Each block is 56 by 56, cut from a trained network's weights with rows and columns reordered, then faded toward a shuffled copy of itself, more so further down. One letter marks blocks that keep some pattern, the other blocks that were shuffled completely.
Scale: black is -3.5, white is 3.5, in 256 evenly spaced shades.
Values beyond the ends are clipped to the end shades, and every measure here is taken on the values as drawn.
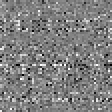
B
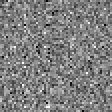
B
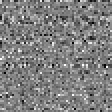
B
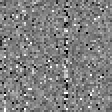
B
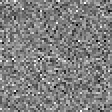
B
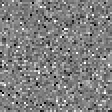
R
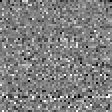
B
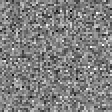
R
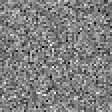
R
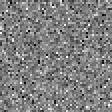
R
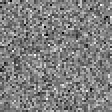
R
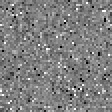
R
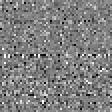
B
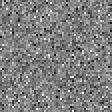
R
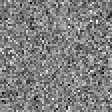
B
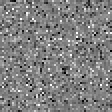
R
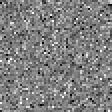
R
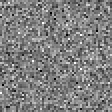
R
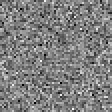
R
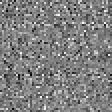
B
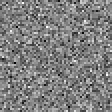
R
